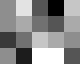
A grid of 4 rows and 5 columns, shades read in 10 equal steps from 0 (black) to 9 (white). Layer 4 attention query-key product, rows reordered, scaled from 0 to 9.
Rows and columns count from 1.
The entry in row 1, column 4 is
0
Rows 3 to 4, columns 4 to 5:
6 5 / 9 3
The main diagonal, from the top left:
5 6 7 9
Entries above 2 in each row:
4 5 4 4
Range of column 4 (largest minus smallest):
9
